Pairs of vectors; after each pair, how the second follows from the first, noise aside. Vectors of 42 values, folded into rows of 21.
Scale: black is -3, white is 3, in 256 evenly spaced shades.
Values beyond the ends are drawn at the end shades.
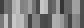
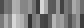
copied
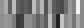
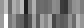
reversed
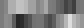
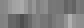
shrunk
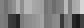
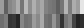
copied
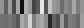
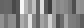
sign-scrambled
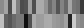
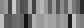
copied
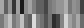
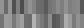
shrunk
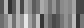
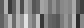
copied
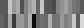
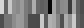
reversed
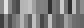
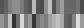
reversed
